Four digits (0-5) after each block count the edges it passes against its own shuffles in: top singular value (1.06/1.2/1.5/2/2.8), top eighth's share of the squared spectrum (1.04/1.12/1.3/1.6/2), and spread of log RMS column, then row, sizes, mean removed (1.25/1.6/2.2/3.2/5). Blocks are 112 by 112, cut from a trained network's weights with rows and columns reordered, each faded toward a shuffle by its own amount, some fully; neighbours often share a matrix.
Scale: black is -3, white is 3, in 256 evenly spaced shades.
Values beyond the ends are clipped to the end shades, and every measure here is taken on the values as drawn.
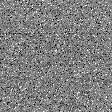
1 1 0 0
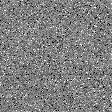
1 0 0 0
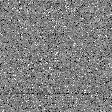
1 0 0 0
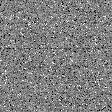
1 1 1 0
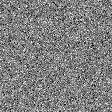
0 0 0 0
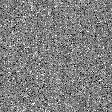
1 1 0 0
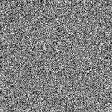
3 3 0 2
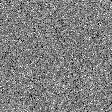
0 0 0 0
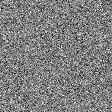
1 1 0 0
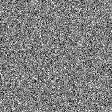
2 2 0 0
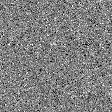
1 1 0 1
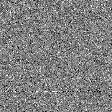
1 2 0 1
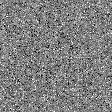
0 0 0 0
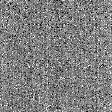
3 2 0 2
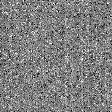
2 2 0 2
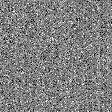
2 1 0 1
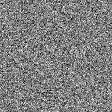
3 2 0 1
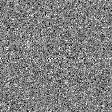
2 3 1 1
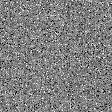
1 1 0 1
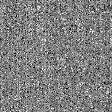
2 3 0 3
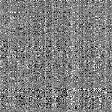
3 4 1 4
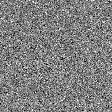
2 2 0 0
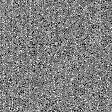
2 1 0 1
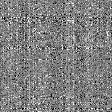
3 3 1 3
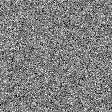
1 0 0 0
